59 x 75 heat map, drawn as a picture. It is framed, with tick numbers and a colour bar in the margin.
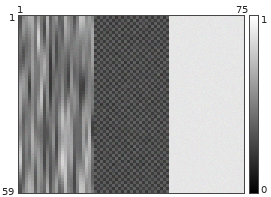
The table splits into one row of 3 panels. Panel 1,1: middling, streaked downward, strong in contrast. Panel 1,2: low, checkered. Panel 1,3: very high, flat.
